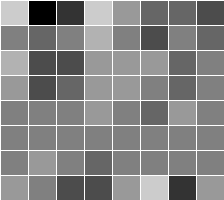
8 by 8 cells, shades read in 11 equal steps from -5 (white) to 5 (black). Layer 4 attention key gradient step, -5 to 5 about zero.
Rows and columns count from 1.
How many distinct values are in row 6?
1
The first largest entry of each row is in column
2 6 2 2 6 1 4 7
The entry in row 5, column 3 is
0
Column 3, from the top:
3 0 2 1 0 0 0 2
